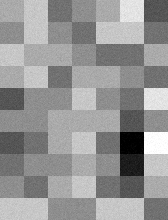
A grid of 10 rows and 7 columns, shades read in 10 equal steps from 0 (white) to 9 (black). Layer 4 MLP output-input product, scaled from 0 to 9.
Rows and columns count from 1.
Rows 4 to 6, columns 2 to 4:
2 5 3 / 4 4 2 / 4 3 3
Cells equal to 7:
0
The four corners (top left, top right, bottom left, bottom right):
3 6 2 5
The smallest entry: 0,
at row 7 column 7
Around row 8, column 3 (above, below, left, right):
3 3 4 3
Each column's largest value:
6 5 5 5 5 9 6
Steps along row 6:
same down same same up down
